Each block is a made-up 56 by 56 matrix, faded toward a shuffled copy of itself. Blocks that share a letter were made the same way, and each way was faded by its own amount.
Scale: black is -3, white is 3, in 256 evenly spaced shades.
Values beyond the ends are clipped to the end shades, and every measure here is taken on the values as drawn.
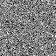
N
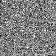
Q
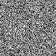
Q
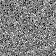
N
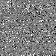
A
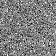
N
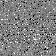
A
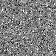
N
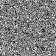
Q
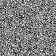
N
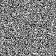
Q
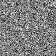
Q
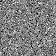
N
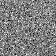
N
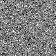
N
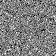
N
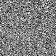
Q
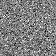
N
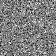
N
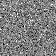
N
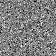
N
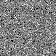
N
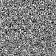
Q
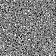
N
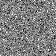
N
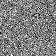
N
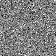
N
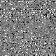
A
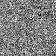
Q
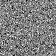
N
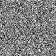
Q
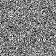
Q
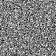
Q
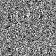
Q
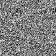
Q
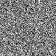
Q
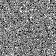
N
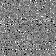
A
